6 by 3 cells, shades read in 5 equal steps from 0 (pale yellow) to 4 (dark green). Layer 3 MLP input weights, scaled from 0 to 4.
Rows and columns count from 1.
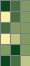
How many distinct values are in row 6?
3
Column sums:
13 16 11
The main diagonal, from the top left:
4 3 2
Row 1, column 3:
2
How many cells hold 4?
3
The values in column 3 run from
1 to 2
